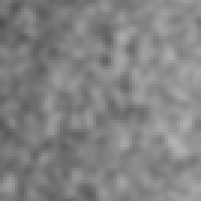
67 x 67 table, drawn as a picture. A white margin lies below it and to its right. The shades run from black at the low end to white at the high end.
Stripes: none. Histogram: bell-shaped. Slope: up to the right. Odd rows or columns: none. Grain: blotchy.
